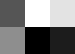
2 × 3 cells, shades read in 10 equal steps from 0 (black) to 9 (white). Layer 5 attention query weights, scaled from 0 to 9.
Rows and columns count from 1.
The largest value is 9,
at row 1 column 2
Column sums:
8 9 9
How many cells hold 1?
1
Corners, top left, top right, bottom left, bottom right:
3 8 5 1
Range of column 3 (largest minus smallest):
7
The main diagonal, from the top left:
3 0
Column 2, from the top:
9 0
